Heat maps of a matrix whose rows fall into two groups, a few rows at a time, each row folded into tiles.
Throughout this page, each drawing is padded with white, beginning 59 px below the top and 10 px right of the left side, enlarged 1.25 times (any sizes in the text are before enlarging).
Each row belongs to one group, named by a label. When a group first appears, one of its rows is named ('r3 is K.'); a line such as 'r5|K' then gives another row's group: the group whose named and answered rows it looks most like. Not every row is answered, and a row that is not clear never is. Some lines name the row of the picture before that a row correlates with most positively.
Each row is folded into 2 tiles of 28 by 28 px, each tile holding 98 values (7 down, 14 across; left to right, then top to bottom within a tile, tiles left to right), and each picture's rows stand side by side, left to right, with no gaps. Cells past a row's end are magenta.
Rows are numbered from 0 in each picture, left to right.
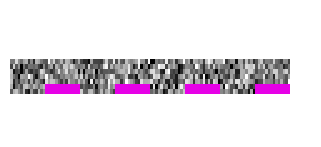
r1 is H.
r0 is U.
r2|H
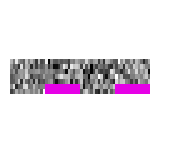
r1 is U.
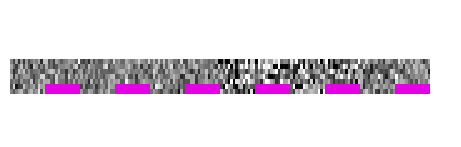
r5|U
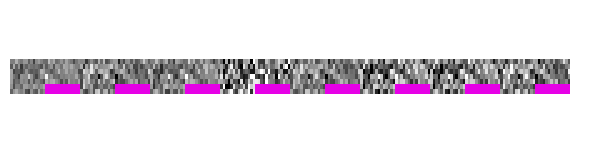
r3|H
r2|U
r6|U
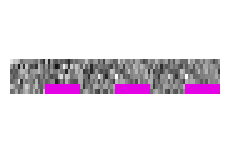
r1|U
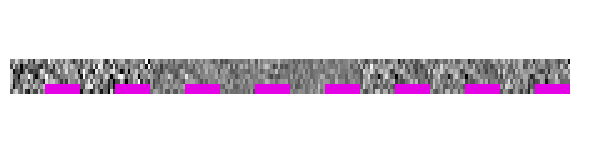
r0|U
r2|U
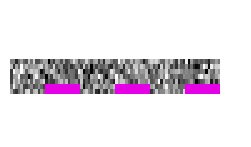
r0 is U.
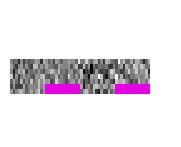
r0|H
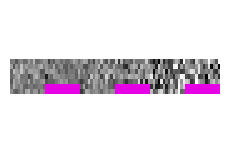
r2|H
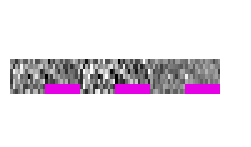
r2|U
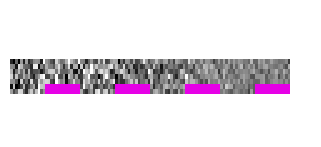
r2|U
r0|H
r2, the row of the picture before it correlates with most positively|2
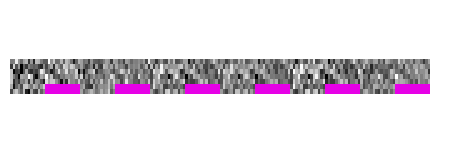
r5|U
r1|H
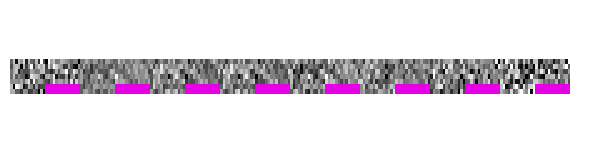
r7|H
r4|U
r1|U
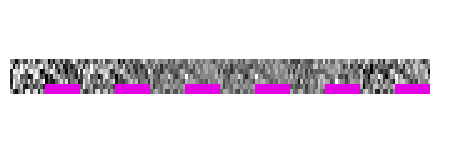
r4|H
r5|U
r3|U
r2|U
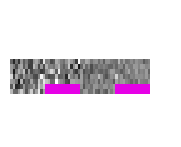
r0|H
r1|U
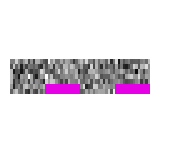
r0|U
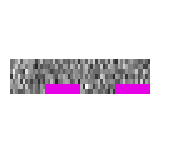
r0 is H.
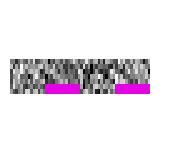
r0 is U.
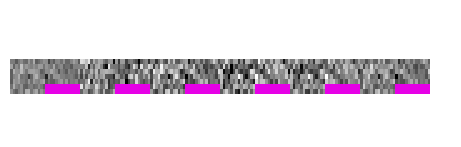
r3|U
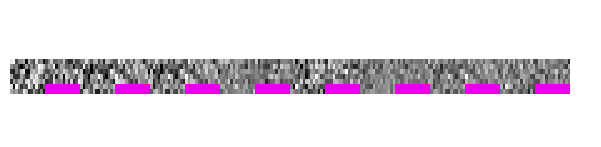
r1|U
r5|H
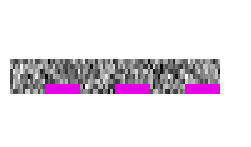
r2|U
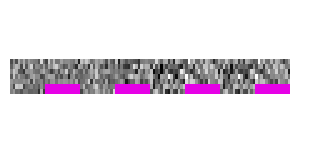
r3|U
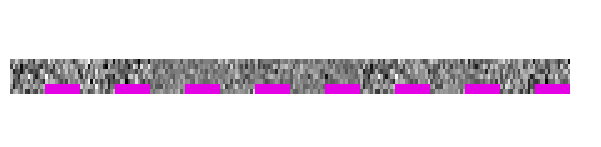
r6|H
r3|H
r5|U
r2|H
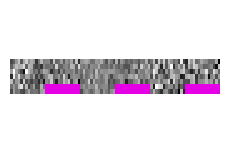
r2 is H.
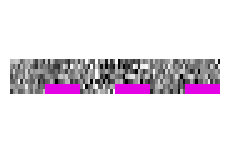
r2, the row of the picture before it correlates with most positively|1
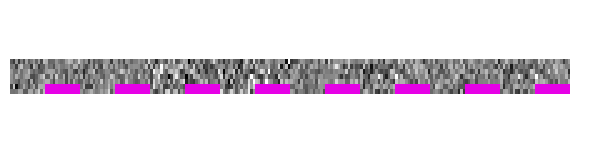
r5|U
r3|H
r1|H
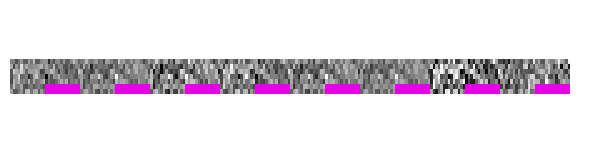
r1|U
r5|U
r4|U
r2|U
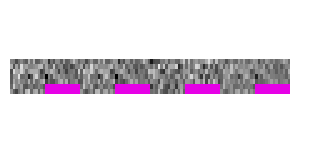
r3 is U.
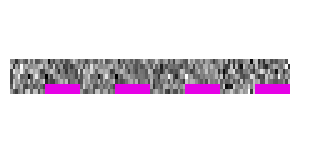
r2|U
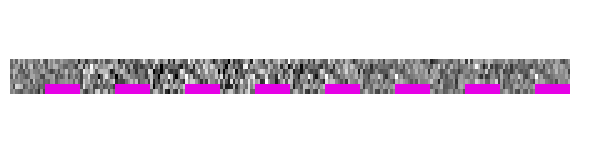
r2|U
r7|U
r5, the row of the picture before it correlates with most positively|2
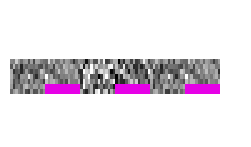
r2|U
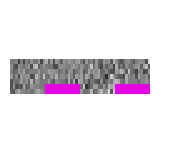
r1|H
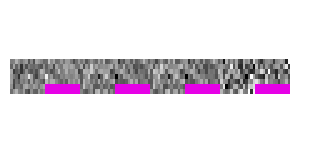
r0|U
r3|H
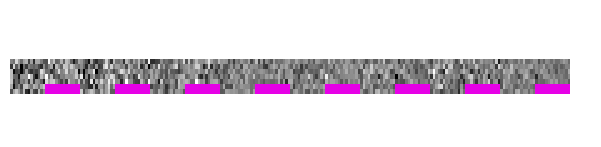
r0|U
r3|H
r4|U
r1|H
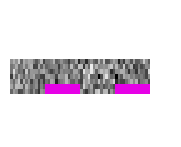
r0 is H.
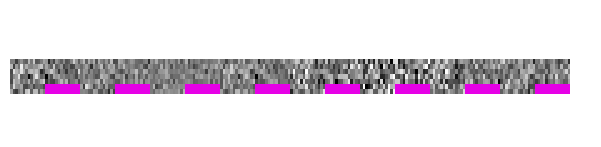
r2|H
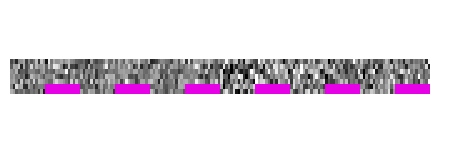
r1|H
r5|H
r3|U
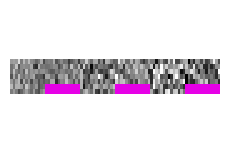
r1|U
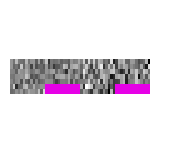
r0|H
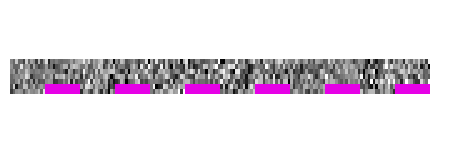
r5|H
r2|H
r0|H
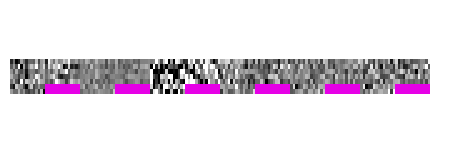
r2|U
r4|H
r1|H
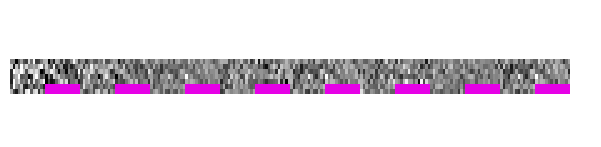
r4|U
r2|U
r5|H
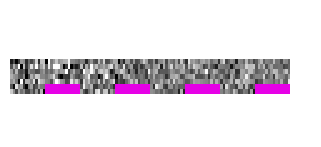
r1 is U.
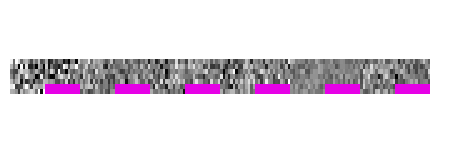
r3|H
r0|H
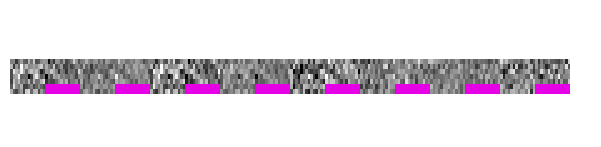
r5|H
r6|H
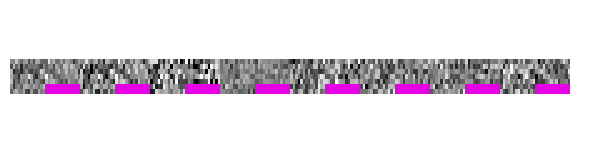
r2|H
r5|H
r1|U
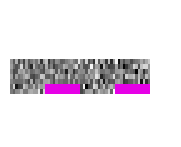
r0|H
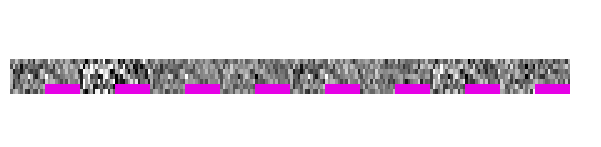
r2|U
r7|H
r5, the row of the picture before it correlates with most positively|1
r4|U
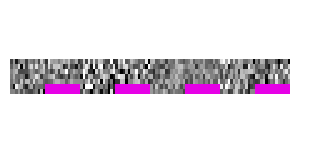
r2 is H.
